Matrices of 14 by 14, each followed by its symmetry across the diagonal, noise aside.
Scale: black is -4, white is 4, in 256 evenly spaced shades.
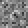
symmetric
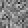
neither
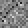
symmetric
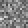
neither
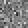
neither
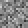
symmetric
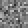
neither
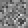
symmetric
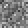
symmetric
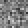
antisymmetric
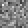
neither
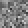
antisymmetric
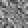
antisymmetric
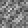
symmetric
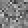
antisymmetric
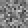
antisymmetric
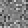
antisymmetric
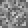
symmetric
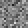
neither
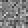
antisymmetric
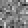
antisymmetric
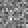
neither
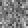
neither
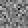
neither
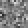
antisymmetric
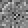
symmetric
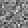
antisymmetric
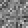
symmetric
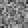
symmetric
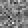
neither
